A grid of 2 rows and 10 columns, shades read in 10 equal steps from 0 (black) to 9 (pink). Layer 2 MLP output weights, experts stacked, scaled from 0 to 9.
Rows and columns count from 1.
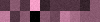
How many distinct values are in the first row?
4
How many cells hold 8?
0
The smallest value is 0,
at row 2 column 4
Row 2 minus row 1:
4 -2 2 -9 3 1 4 3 3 0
